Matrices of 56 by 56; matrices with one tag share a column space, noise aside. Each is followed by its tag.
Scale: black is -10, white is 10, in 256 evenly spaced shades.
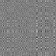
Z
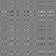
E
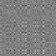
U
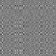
U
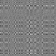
U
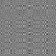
U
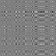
E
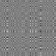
Z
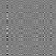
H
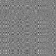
U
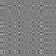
U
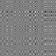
E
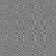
H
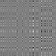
Z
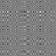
E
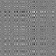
E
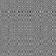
E
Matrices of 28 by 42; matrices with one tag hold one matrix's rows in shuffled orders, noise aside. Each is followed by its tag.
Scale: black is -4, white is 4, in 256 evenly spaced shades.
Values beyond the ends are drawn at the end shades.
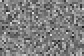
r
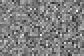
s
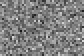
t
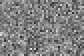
s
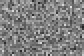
t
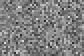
s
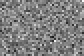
r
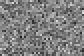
t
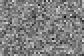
t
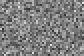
r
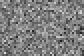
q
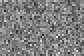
s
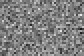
q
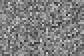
s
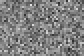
s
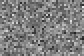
t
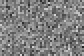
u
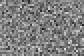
u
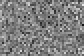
u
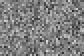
s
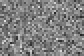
q
